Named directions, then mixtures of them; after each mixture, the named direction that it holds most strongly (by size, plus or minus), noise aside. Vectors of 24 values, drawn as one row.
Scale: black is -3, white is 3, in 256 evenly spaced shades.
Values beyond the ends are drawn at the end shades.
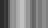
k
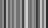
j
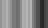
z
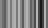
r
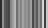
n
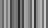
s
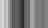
k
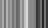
z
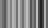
r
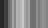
k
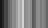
k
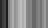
k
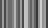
j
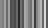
s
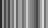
n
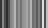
n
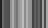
n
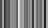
s
